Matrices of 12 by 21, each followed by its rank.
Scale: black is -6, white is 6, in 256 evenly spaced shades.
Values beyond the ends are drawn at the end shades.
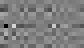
two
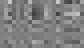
two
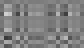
one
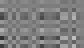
one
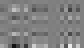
one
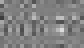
two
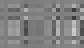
one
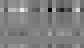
one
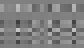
one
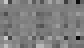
two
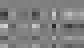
one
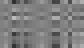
one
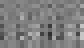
two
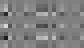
one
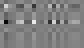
one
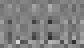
two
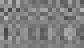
two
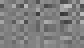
two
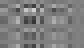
one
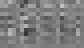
two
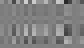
one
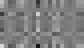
two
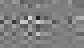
two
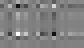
one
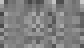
two
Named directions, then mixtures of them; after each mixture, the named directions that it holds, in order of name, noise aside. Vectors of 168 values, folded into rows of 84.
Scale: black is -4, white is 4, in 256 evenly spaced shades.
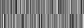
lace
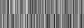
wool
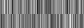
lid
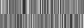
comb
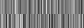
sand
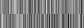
sand, wool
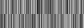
lace, lid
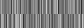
lace, sand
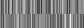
comb, lace, lid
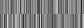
lace, lid, sand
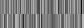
lace, lid, sand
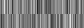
lid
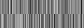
lace, sand, wool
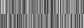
comb, lid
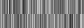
comb, lid, wool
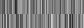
lace, lid, sand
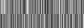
comb, lid, wool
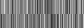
comb, lid, wool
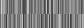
comb, sand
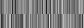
lid, sand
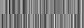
comb, lace, wool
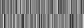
lace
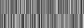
lace, lid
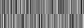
lace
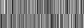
comb, lid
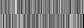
comb, lace, sand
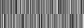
lace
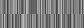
lace, lid, wool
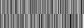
comb, lace, wool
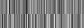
wool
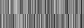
lid, sand, wool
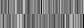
comb, lace, sand
